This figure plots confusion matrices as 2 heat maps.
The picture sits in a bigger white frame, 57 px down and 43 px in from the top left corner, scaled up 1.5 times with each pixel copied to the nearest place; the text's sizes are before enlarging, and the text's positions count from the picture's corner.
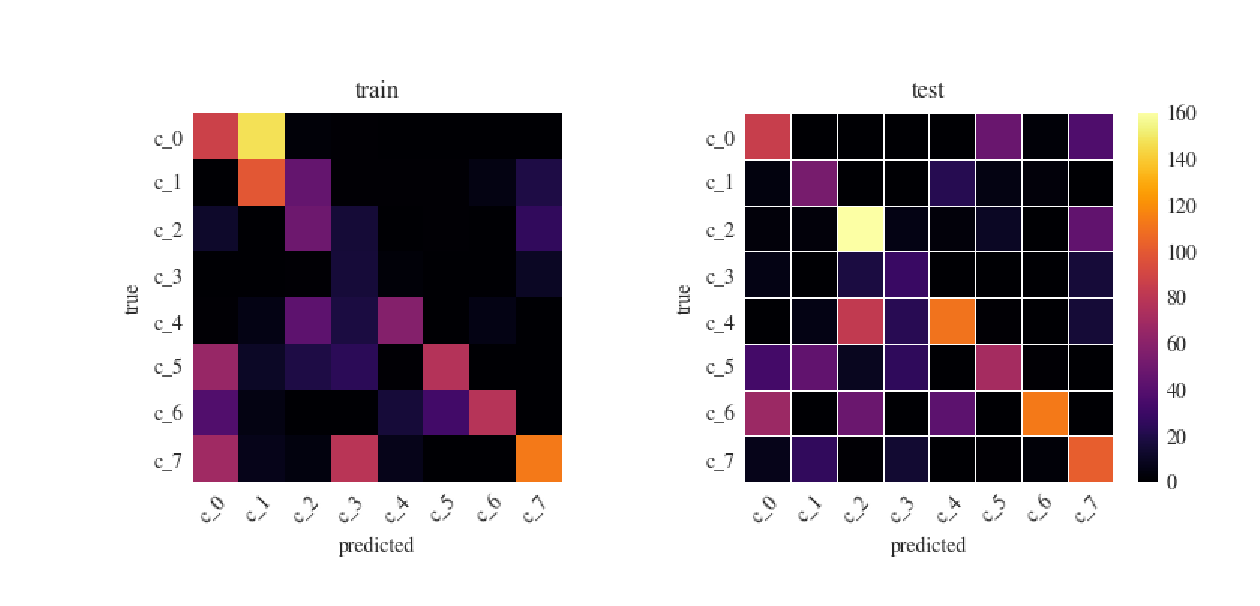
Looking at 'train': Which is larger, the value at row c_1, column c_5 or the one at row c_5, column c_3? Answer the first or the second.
the second
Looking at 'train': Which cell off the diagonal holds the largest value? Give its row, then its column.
c_0, c_1
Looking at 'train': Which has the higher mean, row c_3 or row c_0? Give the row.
c_0
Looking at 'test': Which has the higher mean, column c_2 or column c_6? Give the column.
c_2
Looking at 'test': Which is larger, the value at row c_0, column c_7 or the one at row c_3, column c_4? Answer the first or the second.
the first
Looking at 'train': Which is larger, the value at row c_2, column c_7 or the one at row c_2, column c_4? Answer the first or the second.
the first
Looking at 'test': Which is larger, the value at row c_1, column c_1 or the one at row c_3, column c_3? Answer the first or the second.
the first
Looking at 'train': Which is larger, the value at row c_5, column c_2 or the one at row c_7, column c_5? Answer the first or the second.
the first
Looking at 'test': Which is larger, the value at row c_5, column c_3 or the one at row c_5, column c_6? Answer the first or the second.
the first
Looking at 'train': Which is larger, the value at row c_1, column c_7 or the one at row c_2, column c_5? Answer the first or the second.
the first
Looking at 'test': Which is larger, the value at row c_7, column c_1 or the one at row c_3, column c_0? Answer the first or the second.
the first
